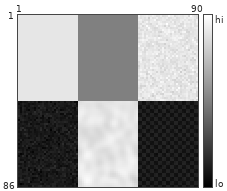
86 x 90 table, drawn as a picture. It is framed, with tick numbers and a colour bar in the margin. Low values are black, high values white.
The table splits into 2 rows of 3 panels. Panel 1,1: very high, flat. Panel 1,2: middling, flat. Panel 1,3: very high, fine-grained, faint in contrast. Panel 2,1: very low, fine-grained, faint in contrast. Panel 2,2: very high, blotchy, faint in contrast. Panel 2,3: very low, checkered, faint in contrast.
